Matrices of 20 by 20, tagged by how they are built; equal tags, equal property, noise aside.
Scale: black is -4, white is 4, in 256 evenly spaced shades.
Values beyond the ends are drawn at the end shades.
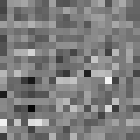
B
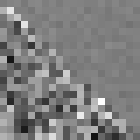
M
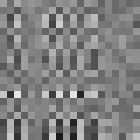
B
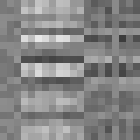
B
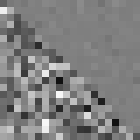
M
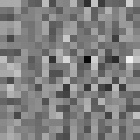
B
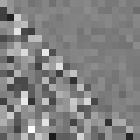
M
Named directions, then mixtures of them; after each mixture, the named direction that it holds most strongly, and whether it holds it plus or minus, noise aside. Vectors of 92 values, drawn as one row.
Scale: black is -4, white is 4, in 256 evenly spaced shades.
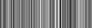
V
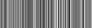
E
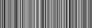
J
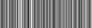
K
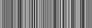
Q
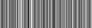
K, plus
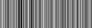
K, minus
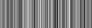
E, minus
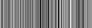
V, minus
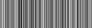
J, minus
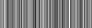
E, minus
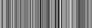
V, minus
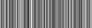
K, plus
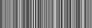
Q, minus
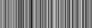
K, minus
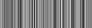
Q, plus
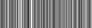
K, plus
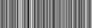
K, plus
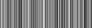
E, minus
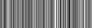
E, plus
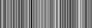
V, plus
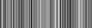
V, plus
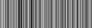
K, minus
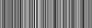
Q, plus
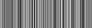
Q, plus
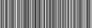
J, minus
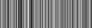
K, minus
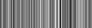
V, plus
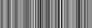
V, minus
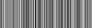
Q, minus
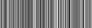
E, plus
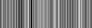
K, minus
